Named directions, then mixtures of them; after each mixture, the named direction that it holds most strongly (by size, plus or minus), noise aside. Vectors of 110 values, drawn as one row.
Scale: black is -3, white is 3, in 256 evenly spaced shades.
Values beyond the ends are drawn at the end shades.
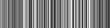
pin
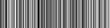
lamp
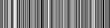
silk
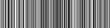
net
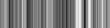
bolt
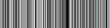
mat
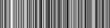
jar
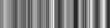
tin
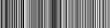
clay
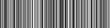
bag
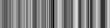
tin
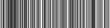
jar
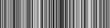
bag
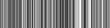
bolt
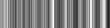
tin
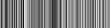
clay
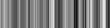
tin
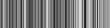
bolt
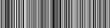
net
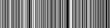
mat
